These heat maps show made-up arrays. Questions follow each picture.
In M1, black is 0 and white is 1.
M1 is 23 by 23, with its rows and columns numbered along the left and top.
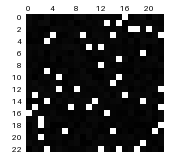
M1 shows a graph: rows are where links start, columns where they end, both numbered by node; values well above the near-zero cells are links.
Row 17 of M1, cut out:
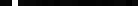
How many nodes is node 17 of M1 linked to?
1
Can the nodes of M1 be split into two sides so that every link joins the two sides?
no
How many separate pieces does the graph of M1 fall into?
1
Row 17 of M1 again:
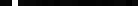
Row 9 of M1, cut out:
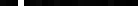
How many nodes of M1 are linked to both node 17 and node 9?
0
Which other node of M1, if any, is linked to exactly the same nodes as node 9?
node 4
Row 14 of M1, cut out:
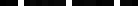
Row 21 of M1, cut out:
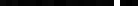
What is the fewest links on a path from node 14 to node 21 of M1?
2
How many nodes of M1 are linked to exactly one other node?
10
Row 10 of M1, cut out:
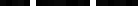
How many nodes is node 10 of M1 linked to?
2
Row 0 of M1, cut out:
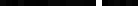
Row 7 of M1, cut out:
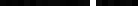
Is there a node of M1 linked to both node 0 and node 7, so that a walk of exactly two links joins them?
no
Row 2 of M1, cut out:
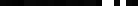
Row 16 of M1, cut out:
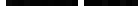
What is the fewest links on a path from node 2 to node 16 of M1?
6
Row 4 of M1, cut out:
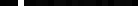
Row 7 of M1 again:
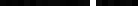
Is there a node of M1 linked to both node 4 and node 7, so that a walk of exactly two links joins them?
no
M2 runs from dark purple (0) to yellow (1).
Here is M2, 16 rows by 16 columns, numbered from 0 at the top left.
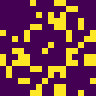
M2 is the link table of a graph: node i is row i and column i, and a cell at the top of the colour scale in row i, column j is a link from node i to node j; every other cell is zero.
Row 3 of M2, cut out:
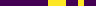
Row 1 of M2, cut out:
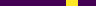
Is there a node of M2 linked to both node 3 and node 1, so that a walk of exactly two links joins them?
no
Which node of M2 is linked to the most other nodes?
node 10
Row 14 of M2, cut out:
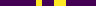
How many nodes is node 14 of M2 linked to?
3
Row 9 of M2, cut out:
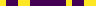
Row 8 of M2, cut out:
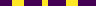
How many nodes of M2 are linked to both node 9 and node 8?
2
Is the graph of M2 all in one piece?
yes
